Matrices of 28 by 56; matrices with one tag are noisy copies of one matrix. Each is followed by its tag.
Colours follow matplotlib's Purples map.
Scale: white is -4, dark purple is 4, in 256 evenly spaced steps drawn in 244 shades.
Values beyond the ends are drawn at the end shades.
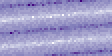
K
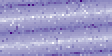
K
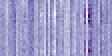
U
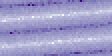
K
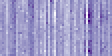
U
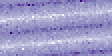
K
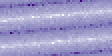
K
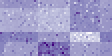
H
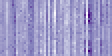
U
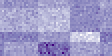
H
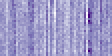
U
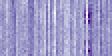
U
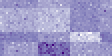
H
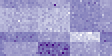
H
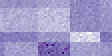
H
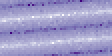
K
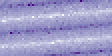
K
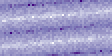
K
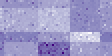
H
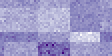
H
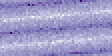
K
